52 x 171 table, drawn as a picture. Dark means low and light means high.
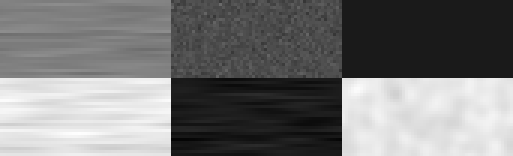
It is made of 2 by 3 panels. Panel 1,1: middling, streaked across, faint in contrast. Panel 1,2: low, fine-grained, faint in contrast. Panel 1,3: very low, flat. Panel 2,1: very high, streaked across, faint in contrast. Panel 2,2: very low, streaked across, faint in contrast. Panel 2,3: very high, blotchy, faint in contrast.
